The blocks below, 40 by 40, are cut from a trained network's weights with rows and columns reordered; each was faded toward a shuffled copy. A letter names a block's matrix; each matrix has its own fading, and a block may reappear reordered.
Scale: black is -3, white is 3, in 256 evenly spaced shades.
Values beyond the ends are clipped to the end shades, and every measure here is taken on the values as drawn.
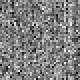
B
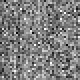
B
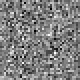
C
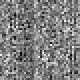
B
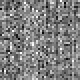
B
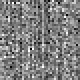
B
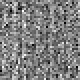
B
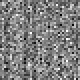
B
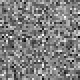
C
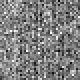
B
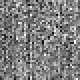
B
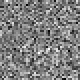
C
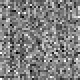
B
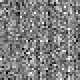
B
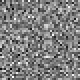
C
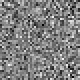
C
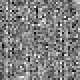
B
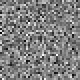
C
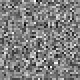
C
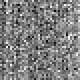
B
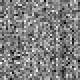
B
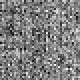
B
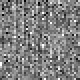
B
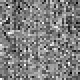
B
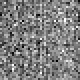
B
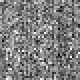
B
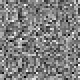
C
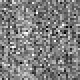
B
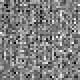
B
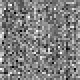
B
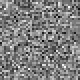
C
